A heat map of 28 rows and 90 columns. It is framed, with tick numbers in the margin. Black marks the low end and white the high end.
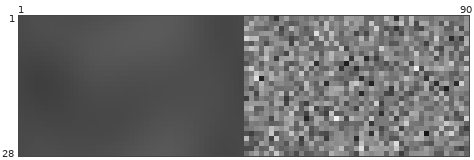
It is made of 1 by 2 panels. Panel 1,1: low, smooth, faint in contrast. Panel 1,2: middling, fine-grained, strong in contrast.
